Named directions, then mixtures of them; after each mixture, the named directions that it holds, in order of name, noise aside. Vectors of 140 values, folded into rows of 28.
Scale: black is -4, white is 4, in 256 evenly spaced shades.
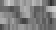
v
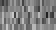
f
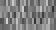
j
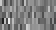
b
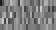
b, f, j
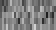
f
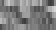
v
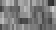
v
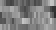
v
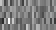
b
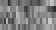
b, j, v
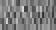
j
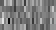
b, j, v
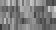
b, v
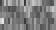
b, j, v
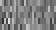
b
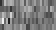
b, f, v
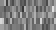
j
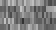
b, v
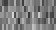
b, f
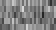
b, j, v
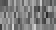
b, f, v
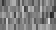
f, j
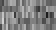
f, v
